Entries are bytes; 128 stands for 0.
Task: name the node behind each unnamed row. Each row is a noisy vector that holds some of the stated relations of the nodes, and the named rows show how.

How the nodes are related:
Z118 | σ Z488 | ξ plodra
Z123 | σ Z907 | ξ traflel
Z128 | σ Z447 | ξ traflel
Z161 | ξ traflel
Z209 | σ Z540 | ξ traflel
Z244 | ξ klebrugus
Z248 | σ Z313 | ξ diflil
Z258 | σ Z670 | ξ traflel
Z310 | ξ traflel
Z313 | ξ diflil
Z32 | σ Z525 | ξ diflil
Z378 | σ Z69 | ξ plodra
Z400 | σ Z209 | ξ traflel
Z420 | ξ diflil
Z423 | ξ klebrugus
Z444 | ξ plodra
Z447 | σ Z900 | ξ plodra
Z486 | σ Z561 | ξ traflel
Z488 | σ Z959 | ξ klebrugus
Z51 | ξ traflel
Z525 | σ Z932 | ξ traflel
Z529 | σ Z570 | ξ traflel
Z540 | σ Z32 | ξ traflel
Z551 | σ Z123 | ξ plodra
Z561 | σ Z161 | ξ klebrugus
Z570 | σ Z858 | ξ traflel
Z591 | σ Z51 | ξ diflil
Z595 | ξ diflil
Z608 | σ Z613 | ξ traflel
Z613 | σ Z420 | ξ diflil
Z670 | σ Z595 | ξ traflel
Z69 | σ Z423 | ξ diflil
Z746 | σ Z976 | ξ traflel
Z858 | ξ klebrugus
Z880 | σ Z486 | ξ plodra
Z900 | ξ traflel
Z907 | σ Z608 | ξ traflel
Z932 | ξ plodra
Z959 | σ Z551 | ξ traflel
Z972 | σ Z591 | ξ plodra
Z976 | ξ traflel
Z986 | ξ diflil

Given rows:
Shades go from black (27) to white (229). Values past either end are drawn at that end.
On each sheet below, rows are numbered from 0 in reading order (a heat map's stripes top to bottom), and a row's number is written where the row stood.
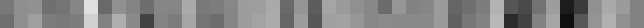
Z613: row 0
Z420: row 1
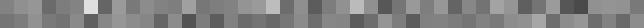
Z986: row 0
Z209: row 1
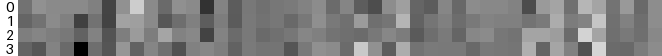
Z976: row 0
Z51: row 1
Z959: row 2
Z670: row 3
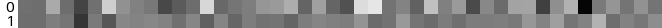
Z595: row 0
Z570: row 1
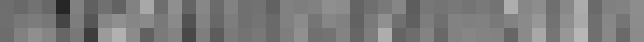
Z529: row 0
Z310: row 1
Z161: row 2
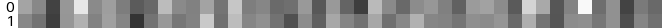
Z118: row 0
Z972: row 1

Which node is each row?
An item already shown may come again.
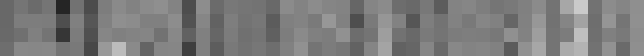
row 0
Z525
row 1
Z907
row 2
Z570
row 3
Z900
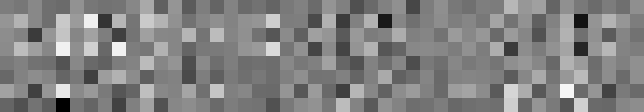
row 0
Z400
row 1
Z248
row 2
Z880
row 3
Z313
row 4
Z128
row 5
Z161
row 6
Z118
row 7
Z258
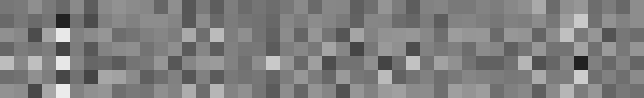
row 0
Z209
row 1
Z525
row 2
Z551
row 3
Z608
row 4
Z488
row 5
Z51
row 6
Z447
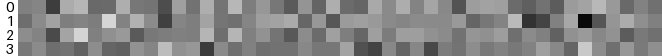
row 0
Z932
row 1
Z420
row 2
Z444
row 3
Z746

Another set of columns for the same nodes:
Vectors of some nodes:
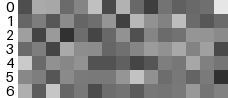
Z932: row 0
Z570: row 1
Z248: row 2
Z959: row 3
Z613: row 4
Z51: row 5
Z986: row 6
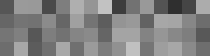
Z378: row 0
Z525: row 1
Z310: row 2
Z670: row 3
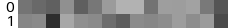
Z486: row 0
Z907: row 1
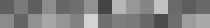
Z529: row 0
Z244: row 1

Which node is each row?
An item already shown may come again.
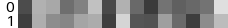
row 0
Z932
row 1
Z118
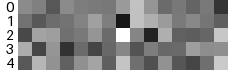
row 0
Z51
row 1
Z746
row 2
Z880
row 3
Z313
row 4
Z444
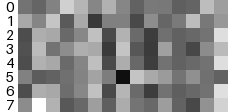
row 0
Z488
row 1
Z595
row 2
Z932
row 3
Z551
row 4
Z932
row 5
Z976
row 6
Z932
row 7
Z447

